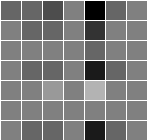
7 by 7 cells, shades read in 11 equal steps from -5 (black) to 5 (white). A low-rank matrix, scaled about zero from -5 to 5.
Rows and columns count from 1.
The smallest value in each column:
-1 -1 -2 0 -5 -1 0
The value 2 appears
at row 5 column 5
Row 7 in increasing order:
-4 -1 -1 -1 0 0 0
